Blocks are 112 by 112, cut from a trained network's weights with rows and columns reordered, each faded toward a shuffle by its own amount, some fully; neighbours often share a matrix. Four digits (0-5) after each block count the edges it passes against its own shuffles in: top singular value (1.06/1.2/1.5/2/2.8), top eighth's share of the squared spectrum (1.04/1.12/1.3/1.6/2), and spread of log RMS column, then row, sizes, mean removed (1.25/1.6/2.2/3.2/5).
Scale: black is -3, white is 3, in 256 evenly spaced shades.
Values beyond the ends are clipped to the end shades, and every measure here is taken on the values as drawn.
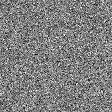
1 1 0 0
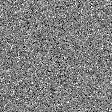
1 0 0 0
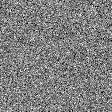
0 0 0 0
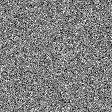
1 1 0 0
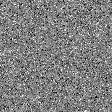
0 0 0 0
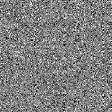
3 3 3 1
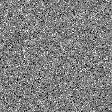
2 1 1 0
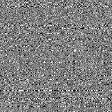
3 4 1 4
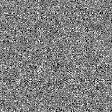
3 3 1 3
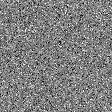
0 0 0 0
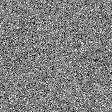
0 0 0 0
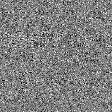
2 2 1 3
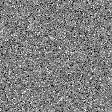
0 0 0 0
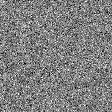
2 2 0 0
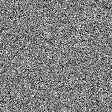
1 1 0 0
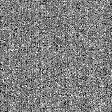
2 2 0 2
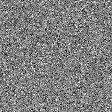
2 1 1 0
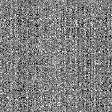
3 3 1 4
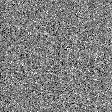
1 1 0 1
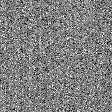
2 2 0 1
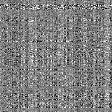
4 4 1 4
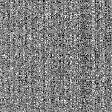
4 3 1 3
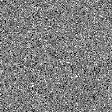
3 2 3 0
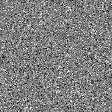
2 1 1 0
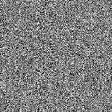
3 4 2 1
